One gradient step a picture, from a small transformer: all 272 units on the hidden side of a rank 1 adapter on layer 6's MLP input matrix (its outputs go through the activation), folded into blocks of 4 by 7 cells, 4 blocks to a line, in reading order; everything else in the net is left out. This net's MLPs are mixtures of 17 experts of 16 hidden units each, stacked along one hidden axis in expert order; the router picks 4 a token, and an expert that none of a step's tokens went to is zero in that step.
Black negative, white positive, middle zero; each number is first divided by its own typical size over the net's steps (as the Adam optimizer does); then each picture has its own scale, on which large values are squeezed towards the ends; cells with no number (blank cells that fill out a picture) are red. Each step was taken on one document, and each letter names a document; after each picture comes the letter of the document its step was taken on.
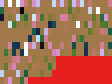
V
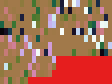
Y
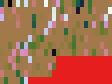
V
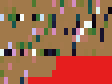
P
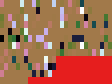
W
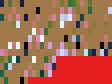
W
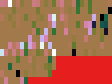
V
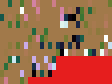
W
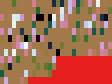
P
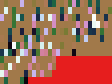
P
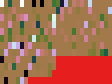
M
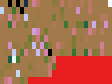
V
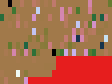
V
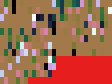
P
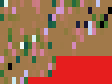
P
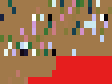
P
